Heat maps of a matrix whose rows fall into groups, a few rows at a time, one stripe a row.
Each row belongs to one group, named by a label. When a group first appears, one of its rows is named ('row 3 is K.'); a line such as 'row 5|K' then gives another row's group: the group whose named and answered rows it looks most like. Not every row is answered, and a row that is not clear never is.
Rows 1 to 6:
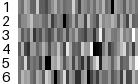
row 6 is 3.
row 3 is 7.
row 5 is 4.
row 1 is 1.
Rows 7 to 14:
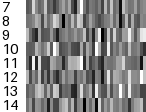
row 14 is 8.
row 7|1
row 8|3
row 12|7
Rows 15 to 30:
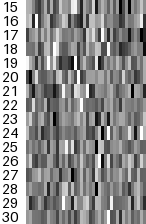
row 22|1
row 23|4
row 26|7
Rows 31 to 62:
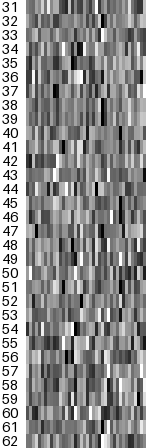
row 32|7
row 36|1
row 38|7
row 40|1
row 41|3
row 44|8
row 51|3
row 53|7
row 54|8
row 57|7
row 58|4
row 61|7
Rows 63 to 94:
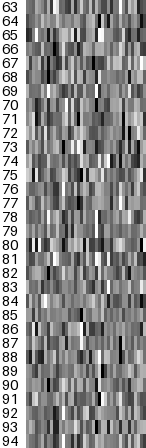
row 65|8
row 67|7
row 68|8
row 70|8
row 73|3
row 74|7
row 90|8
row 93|4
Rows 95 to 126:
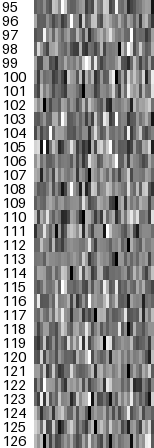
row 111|8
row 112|1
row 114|3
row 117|3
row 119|8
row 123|1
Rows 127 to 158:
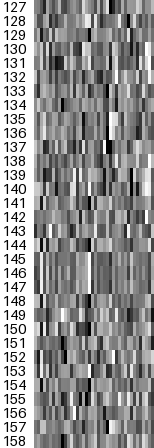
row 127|7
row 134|4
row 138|7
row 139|8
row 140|8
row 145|1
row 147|1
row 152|4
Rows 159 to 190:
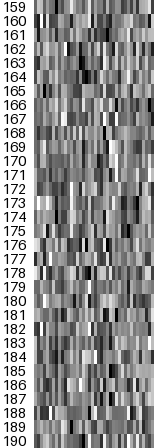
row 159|8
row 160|1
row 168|8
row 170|7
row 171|7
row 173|8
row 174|8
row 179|1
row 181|4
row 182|1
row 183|7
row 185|7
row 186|4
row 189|3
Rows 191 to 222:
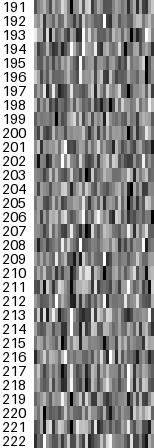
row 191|3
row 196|4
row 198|7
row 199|8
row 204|3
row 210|3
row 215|4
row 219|3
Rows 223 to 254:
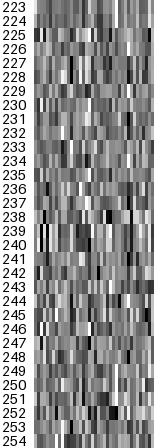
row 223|7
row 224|7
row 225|1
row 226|4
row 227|3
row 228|3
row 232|3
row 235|1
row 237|3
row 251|7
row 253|3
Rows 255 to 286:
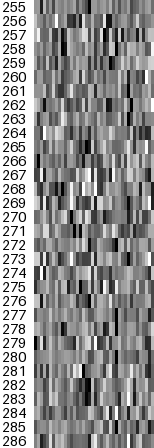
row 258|4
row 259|7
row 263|3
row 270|3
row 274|1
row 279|1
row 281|8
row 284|7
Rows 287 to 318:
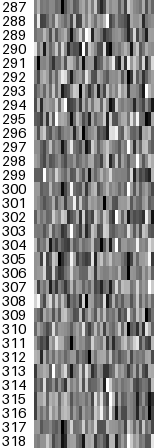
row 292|3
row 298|7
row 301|8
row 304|7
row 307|7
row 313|3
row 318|4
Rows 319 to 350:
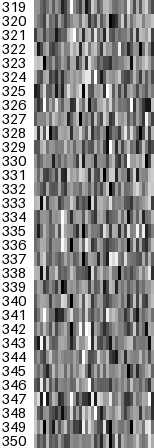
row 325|8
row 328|1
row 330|4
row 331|4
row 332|7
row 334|3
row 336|3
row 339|4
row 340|3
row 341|8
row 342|3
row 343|1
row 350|7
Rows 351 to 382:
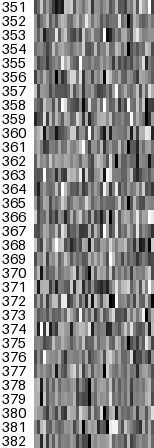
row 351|8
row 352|3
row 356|8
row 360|8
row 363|8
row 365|3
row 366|7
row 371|7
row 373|4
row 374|1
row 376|8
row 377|8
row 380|4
